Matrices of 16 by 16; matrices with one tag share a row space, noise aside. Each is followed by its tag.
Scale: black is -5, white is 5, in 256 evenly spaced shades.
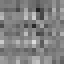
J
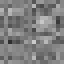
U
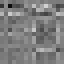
U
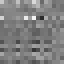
J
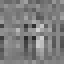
J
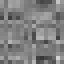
U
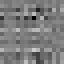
J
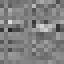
U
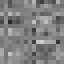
U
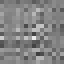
J
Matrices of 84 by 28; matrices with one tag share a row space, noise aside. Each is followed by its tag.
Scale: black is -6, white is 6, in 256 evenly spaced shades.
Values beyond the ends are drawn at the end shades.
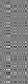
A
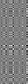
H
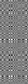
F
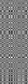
F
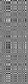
A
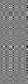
H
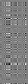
A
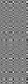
H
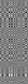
F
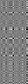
H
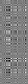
A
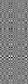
F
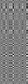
H
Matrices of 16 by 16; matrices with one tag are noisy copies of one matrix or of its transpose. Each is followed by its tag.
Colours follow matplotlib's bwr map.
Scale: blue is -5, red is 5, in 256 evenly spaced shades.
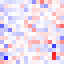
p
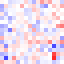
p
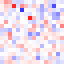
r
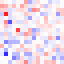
r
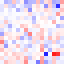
p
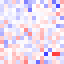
p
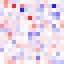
r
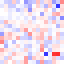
p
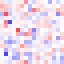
r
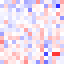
p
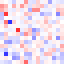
r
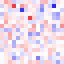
r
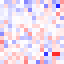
p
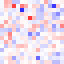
r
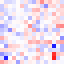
p
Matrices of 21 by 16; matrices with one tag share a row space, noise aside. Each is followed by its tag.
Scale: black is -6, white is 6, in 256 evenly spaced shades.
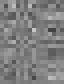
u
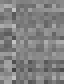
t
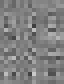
u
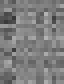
t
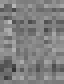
t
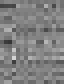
t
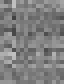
t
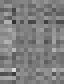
t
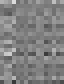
t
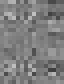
u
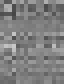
t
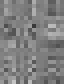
u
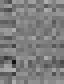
t
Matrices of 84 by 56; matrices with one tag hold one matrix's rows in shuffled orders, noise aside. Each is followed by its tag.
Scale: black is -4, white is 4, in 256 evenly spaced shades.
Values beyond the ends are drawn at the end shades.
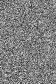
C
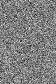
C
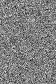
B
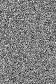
B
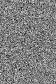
C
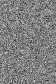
B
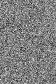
C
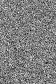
B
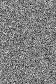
B
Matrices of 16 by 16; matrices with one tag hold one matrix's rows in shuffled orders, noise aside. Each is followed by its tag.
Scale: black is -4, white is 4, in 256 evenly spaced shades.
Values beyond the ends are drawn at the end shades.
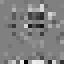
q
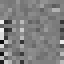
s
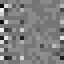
s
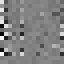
s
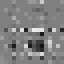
q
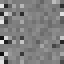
s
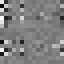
s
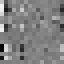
s
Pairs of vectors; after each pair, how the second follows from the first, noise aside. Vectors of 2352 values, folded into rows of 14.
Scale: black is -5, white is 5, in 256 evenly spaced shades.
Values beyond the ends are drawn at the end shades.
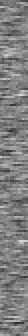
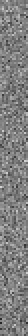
shuffled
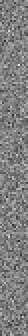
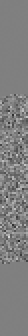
partly zeroed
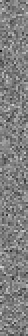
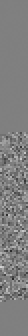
partly zeroed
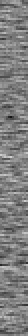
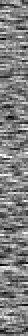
scaled up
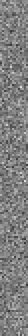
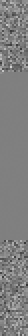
partly zeroed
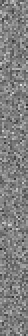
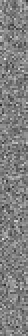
shuffled
